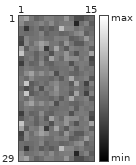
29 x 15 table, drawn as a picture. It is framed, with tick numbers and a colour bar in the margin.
Slope: none. Calmest part: centre. Mirror symmetry: top to bottom. Histogram: heavy tails on both sides.
